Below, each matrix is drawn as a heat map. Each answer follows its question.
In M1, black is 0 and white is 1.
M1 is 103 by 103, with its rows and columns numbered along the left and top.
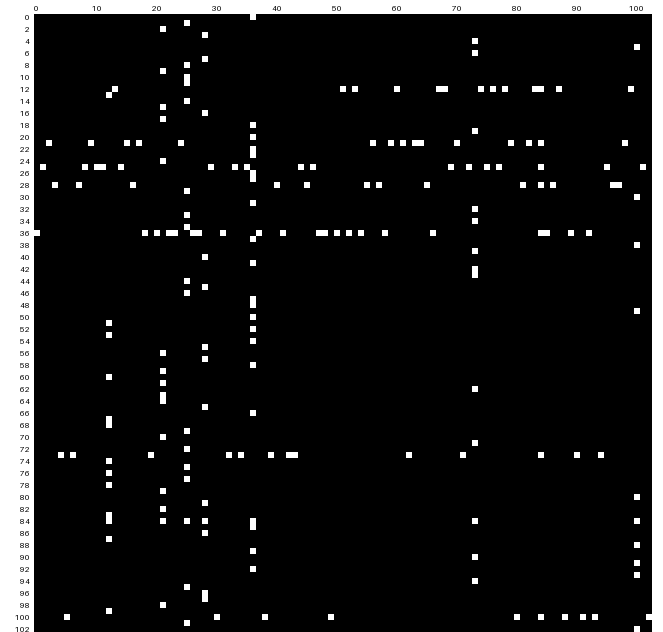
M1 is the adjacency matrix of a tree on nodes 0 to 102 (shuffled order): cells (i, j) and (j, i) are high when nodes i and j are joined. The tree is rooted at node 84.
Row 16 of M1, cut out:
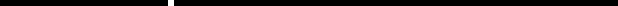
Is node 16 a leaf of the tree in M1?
yes
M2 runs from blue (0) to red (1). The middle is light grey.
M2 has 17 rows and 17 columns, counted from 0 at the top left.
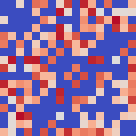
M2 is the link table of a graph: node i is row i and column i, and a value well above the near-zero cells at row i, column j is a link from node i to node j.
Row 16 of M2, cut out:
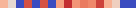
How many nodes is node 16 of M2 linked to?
12
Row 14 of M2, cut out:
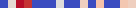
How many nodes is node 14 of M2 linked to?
8
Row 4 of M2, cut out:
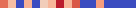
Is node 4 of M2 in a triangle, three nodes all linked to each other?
yes
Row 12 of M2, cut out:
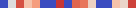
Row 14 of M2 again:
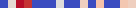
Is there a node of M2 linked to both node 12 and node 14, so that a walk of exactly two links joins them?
yes
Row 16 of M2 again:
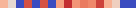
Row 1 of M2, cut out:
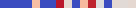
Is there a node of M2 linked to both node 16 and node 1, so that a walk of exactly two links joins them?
yes
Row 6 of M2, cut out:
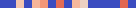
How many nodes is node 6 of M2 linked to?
7
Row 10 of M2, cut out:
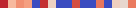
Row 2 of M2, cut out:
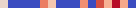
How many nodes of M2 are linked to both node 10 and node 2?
6
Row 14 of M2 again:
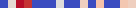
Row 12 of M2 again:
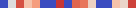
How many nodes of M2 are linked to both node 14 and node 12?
7
